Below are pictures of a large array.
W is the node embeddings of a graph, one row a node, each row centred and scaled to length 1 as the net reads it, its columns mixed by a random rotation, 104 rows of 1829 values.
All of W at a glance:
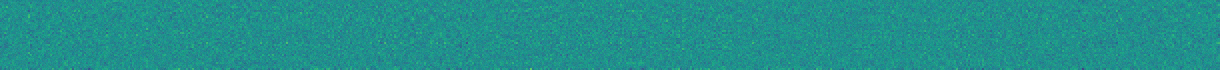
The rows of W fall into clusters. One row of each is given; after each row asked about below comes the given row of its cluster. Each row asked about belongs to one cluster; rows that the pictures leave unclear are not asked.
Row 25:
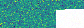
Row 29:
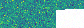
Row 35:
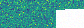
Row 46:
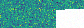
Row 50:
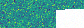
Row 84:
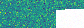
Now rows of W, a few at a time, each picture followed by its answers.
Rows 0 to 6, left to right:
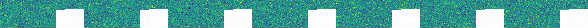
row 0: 29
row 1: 50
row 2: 46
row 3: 46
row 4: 35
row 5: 25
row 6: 25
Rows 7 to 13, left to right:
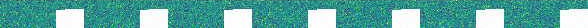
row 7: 84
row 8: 25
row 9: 84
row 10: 84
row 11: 35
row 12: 50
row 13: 35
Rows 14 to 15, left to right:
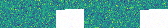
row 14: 46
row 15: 29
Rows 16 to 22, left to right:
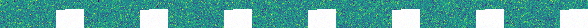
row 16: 50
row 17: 50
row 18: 35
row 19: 35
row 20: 84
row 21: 25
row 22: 35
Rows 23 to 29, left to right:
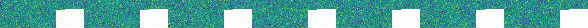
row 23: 25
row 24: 25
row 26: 46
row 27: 29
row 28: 25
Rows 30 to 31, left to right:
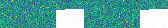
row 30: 29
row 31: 46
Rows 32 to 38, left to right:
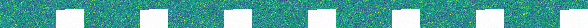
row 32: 29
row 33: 84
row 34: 25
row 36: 29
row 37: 50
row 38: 35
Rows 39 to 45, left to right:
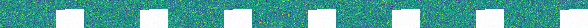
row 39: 84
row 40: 35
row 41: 29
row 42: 50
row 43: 35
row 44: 84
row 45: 29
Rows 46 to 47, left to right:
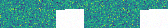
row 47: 46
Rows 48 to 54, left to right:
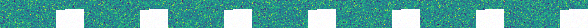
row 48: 50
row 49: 84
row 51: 35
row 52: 46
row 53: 46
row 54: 84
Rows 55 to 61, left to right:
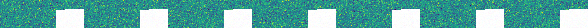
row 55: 46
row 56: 46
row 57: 25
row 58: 50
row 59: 84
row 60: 46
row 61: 25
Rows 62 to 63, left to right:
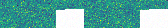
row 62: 29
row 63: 25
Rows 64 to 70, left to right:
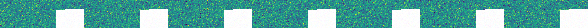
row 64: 25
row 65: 25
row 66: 46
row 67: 35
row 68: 35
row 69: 46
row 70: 25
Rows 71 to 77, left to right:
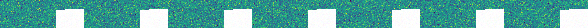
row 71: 46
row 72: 29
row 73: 35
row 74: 29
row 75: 50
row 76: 46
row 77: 84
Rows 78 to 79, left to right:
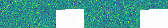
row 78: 25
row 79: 29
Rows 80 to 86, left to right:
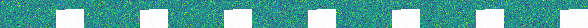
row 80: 46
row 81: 84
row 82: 84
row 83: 29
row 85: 25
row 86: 46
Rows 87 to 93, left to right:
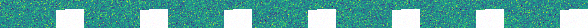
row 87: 35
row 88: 84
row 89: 25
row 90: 50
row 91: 35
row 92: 25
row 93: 29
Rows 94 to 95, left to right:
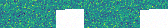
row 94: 50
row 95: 50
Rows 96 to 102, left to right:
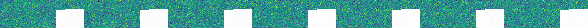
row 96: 25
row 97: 50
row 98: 35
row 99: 35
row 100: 46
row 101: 84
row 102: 46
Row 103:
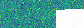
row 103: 46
